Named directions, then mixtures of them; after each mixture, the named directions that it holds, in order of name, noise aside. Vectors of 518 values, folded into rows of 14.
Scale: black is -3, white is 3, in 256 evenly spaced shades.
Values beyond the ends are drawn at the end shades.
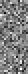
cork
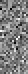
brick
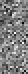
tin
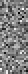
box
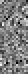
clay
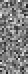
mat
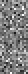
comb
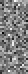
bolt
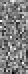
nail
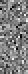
brick, nail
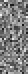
cork, mat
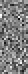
comb, cork, mat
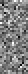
bolt, cork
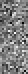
tin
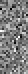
brick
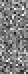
comb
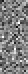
brick, clay, tin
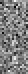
bolt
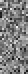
brick, comb, mat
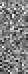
box, comb, cork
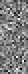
brick, cork, tin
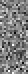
bolt, nail, tin
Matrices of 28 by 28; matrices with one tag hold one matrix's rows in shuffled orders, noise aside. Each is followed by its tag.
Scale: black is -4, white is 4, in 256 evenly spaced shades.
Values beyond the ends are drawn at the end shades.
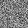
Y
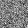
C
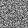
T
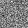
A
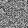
T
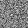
A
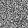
A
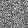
C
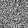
Y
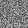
Y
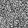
A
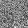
C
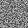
T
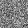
C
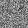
Y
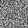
T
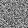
T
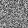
T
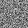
Y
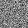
Y
